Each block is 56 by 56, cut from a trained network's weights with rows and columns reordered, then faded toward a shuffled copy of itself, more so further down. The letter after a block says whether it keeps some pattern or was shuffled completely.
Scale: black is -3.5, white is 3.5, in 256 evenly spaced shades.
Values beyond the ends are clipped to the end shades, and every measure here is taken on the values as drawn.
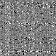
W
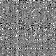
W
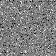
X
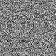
W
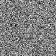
W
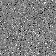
X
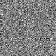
W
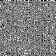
W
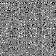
W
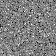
X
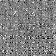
W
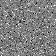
X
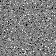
X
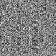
W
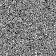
X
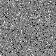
X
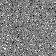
X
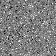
X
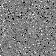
X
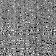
W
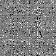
W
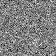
X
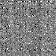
W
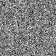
X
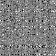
W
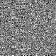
W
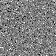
X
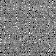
W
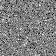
X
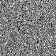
X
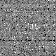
W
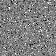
X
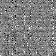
W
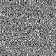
W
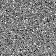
X
